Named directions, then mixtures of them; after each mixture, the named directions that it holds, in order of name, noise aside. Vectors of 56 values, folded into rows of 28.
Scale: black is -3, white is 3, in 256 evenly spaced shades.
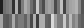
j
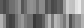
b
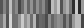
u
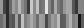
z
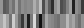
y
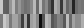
j, y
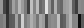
z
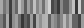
u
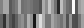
u, y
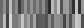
u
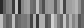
j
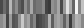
b, u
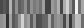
b, u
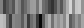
b, y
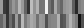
z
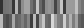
j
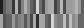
j
